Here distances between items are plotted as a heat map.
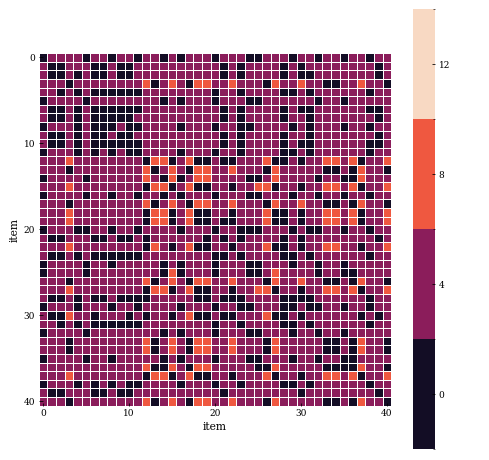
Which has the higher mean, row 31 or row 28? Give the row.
31
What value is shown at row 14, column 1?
4
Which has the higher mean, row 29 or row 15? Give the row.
15
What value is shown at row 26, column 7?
4
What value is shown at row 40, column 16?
4
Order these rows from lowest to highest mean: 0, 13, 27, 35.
0, 35, 13, 27
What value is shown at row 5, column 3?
4
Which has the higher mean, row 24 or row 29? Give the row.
24
